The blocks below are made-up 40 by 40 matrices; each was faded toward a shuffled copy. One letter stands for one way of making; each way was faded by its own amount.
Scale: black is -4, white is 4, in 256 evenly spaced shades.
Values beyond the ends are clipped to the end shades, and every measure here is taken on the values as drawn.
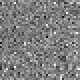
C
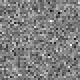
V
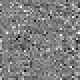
C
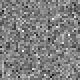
V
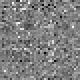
C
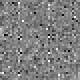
C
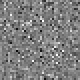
C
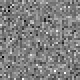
V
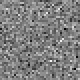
V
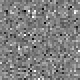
C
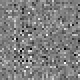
C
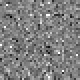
C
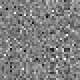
C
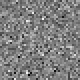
V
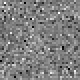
C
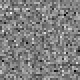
V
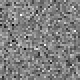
V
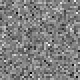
V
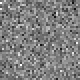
V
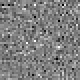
C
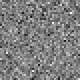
V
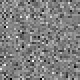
C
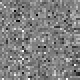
C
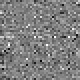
C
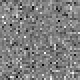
C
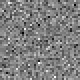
V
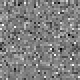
C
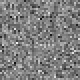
V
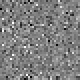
C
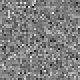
V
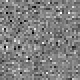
C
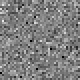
V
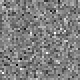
V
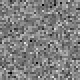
V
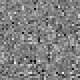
C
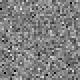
V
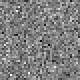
V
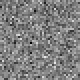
V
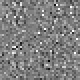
C
